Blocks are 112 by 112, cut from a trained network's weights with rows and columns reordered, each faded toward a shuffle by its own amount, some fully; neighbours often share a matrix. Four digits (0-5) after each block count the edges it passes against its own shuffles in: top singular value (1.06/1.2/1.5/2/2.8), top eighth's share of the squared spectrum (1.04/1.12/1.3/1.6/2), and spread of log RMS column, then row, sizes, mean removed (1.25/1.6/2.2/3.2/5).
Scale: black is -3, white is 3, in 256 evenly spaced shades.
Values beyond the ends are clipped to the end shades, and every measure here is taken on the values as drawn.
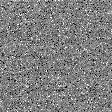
1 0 0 0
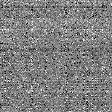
3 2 3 0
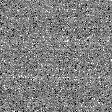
2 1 1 0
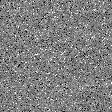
0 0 0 0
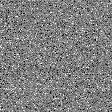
1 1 0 0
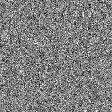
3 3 0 0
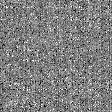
3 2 0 2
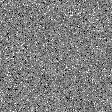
0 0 0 0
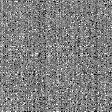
3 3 0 3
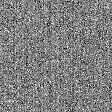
2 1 0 1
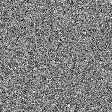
0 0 0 0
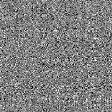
3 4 2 3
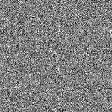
3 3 1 2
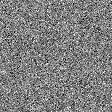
0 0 0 0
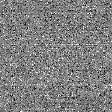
2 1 2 0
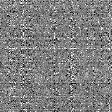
3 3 3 1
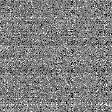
3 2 3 0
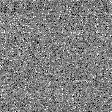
2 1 1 0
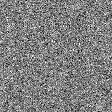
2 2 0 0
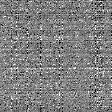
4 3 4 0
